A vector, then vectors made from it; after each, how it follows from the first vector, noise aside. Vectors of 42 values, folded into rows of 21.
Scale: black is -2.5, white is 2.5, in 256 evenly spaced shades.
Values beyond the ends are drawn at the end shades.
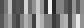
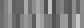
shrunk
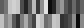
sign-scrambled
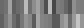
shrunk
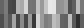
sign-scrambled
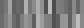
shrunk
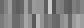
shrunk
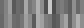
shrunk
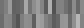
shrunk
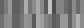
shrunk
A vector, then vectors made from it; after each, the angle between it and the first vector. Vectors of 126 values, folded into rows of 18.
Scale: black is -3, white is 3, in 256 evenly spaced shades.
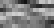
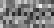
partly opposed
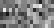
partly opposed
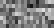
partly aligned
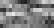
nearly parallel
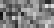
partly opposed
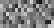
orthogonal
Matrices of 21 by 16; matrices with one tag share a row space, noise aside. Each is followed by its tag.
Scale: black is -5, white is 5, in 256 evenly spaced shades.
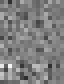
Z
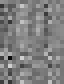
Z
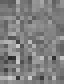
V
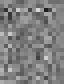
Z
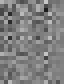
Z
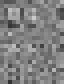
V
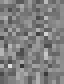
Z
